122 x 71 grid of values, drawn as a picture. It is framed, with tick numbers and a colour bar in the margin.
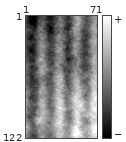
The histogram is bell-shaped. Stripes running up and down repeat 4 times from left to right. The bottom right is the ninth with the highest average. Values rise toward the bottom right. The ninth with the lowest average is the top left. Overall the values sit about 50% of the way up the scale. The halves do not mirror each other.
